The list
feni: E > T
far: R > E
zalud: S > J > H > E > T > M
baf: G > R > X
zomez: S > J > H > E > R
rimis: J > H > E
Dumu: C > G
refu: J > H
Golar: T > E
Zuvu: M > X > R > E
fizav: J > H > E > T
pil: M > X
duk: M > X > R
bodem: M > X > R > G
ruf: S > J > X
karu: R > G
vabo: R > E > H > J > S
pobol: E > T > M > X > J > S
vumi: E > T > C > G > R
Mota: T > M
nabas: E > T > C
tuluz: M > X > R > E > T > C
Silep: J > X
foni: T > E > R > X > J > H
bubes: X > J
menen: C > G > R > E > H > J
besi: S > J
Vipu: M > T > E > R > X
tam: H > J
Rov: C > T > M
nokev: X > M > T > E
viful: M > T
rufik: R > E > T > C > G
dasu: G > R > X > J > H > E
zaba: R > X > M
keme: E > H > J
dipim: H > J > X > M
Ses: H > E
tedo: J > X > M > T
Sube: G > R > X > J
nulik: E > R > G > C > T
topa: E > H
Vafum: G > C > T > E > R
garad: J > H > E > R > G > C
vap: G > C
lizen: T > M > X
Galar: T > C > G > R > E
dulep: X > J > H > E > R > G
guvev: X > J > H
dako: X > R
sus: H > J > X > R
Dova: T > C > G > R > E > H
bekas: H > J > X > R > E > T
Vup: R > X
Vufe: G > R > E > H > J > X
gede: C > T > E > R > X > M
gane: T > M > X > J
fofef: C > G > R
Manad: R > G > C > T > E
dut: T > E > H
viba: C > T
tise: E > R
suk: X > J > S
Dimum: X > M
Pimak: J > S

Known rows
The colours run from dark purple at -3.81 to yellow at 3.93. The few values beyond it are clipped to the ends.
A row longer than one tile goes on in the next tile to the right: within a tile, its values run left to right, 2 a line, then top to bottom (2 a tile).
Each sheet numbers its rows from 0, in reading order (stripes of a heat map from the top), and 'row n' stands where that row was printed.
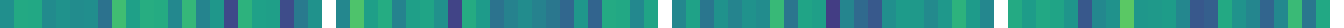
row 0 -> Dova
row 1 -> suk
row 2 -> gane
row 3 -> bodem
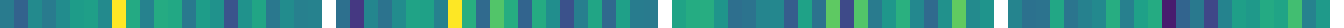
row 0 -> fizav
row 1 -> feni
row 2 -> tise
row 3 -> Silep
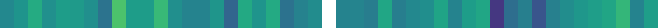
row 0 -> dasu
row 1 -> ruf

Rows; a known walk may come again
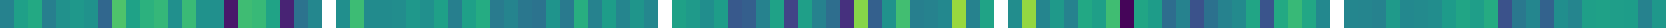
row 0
dut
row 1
menen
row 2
dako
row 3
besi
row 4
Vufe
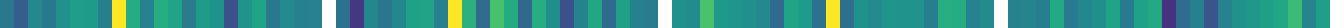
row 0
fizav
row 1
feni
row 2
far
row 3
ruf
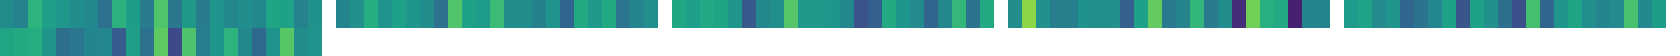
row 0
Zuvu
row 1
dasu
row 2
bodem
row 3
refu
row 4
sus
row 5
tise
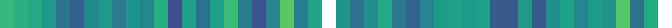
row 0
fofef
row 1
baf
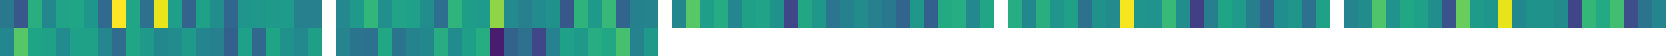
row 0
Golar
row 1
rimis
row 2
suk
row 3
rufik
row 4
Ses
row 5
vabo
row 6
Silep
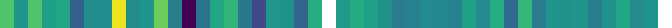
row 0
Dumu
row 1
zomez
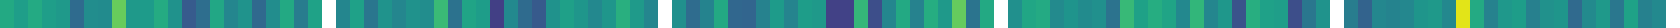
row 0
dulep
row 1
gane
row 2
Vup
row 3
Dova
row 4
bekas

